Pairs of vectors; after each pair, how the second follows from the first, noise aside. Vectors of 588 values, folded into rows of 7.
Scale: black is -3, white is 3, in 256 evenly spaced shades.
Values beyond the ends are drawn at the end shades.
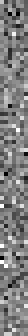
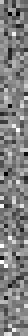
copied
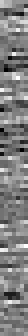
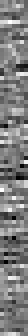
wrapped around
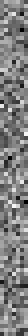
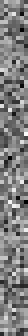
copied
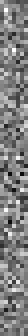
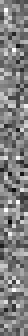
copied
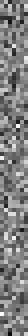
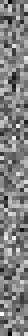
copied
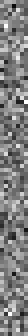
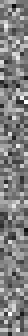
copied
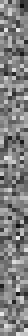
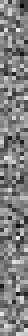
copied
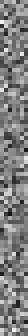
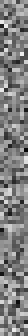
copied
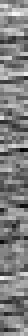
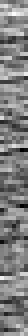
copied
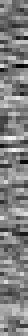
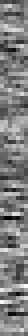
wrapped around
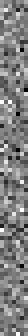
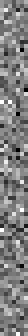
copied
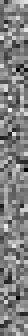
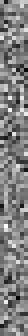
copied
